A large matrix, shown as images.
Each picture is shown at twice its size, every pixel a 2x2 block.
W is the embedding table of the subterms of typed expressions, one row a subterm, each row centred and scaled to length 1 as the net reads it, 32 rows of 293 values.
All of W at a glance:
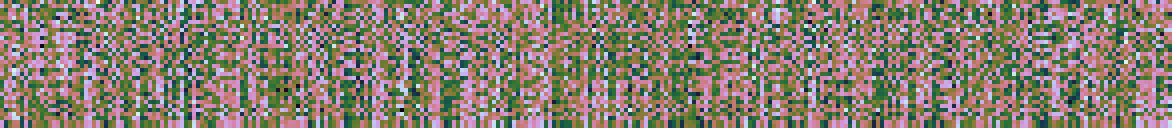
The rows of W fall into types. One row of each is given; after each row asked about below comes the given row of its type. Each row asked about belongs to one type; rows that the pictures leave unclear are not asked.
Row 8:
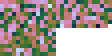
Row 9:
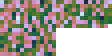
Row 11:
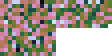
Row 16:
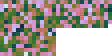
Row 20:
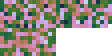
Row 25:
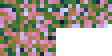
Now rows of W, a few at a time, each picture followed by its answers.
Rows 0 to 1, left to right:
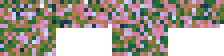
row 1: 9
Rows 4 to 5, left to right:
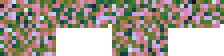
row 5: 25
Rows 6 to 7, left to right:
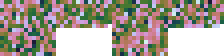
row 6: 9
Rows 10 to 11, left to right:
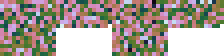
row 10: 8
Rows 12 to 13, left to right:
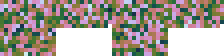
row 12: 16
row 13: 20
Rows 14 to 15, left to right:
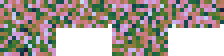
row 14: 16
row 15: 8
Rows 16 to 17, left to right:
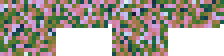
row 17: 11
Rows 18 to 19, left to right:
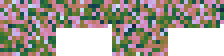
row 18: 9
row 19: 16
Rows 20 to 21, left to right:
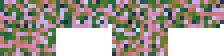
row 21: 20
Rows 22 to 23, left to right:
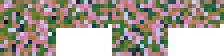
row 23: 16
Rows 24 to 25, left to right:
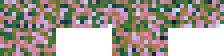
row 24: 20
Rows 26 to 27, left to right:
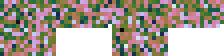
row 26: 20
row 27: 25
